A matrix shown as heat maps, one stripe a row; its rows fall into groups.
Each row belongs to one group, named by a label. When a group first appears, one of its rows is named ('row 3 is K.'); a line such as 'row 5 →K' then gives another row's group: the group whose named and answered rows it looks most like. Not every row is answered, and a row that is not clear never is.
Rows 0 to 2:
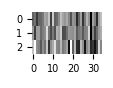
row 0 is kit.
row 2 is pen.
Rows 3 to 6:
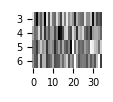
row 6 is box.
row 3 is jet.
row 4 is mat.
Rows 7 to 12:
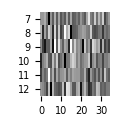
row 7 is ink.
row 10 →kit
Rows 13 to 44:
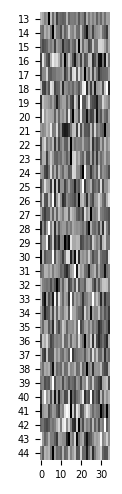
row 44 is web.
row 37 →jet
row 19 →mat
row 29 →kit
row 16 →pen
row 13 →ink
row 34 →jet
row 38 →web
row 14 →web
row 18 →box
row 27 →jet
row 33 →jet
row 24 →jet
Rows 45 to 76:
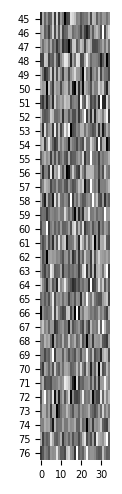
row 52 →box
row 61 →mat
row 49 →jet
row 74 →web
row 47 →mat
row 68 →web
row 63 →box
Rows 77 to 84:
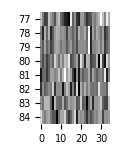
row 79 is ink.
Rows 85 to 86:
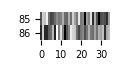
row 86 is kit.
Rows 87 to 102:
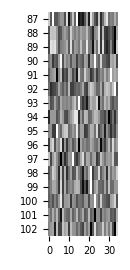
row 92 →box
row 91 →kit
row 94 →pen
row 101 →web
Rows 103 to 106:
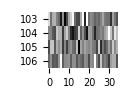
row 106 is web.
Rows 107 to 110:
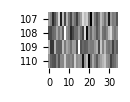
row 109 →jet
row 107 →jet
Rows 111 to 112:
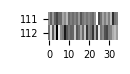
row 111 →ink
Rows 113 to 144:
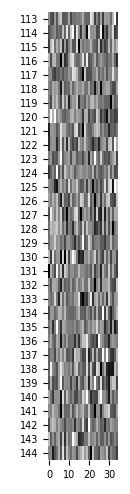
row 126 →web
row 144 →jet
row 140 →jet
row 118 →web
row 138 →pen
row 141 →web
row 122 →kit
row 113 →box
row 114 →mat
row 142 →mat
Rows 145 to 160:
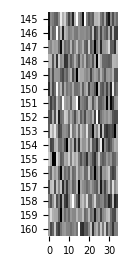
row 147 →web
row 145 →pen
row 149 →kit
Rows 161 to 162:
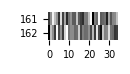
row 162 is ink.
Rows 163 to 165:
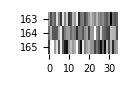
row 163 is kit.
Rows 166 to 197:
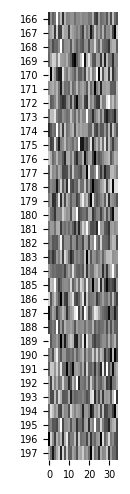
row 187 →pen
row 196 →ink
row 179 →jet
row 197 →jet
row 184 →mat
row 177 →mat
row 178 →kit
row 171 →web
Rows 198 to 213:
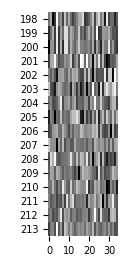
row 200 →ink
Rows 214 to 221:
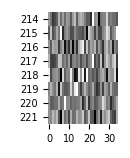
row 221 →web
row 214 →jet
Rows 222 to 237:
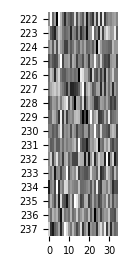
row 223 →box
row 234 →ink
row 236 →web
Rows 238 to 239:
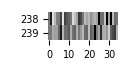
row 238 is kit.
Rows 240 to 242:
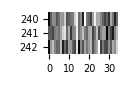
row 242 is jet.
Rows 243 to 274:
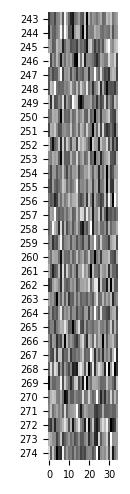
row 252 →jet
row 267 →box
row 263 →ink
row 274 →ink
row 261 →jet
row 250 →web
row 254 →kit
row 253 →web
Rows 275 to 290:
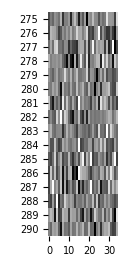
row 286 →kit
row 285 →box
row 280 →web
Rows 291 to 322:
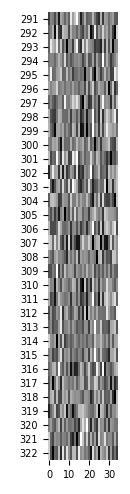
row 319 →kit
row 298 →box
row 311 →box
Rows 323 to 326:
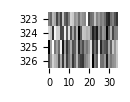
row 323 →pen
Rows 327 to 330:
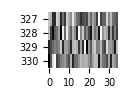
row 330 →kit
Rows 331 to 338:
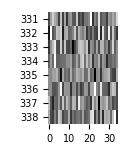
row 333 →kit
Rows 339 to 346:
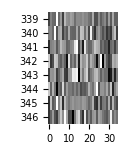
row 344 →ink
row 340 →box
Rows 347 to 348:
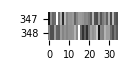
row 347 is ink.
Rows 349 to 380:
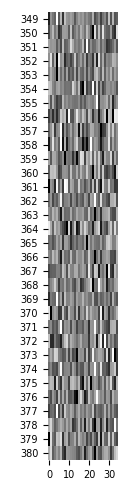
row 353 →ink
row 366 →web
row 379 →ink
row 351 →pen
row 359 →mat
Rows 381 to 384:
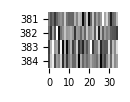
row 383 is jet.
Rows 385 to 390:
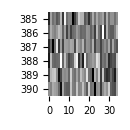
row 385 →kit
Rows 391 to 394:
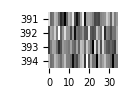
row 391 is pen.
